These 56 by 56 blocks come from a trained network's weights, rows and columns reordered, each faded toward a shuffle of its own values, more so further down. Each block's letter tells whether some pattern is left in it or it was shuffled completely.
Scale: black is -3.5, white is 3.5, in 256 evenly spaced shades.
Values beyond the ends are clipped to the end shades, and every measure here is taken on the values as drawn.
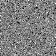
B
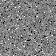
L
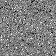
L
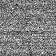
B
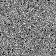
L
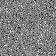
L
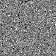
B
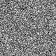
L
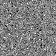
L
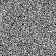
L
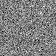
L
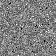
L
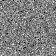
L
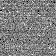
B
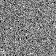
L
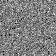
L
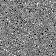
L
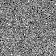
L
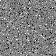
L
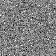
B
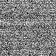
B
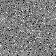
L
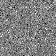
B
